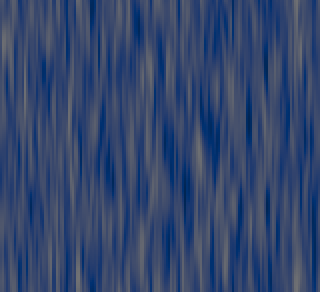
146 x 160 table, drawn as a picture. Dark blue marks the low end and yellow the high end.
Mirror symmetry: none. Grain: streaks running down. Slope: none. Average level on the scale: 20%. Histogram: bell-shaped.
